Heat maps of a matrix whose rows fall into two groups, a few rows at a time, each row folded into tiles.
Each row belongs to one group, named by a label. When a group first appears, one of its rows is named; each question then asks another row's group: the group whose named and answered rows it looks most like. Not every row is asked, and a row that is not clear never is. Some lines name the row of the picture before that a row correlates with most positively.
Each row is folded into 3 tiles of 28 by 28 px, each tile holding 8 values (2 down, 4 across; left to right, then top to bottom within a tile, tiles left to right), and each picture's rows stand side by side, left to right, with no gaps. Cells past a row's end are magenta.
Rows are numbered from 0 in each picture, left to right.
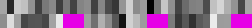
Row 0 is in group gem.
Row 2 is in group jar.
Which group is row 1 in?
jar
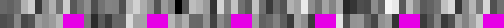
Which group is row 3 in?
jar
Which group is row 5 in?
gem
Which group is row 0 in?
gem
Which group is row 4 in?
jar
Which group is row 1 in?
jar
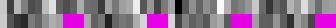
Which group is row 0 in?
jar
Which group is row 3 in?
jar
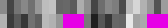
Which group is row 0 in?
jar
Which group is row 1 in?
jar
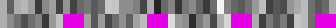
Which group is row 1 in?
gem
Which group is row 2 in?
gem
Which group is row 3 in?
jar
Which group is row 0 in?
gem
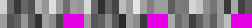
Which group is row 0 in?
jar
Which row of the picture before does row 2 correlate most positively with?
1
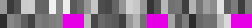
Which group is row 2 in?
gem
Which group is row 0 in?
gem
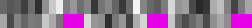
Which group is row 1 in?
gem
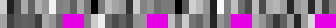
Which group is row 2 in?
gem
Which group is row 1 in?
gem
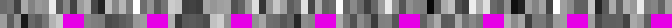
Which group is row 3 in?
gem
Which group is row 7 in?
jar
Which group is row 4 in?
jar
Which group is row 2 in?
jar
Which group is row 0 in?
gem
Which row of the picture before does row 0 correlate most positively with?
0
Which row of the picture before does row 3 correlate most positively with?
3
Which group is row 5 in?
gem
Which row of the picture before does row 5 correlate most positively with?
2
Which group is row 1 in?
gem
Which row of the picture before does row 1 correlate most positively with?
0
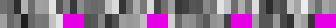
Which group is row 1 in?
gem
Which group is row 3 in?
jar
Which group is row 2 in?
jar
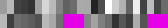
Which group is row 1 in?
gem
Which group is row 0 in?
jar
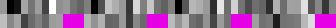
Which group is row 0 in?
gem
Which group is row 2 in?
gem
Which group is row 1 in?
gem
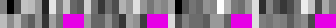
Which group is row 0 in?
gem
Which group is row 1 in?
jar
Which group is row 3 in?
jar
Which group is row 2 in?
jar
